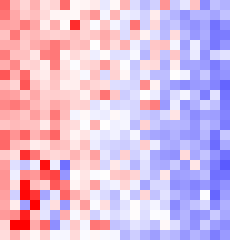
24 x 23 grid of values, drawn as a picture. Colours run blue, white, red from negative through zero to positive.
The bottom left is the roughest part. An odd patch, rougher than its surroundings, sits in the bottom left. No regular stripes run through it. Values rise toward the left.
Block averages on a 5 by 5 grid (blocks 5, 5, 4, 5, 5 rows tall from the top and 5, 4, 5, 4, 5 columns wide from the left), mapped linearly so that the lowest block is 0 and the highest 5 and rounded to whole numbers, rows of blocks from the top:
5 4 3 2 0
5 4 3 2 0
5 4 2 2 0
5 4 3 1 0
5 3 2 1 0
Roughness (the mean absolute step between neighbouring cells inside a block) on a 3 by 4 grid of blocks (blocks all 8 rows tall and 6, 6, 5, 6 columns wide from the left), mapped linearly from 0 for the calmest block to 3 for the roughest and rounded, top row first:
0 1 1 0 | 0 0 1 0 | 3 1 0 0
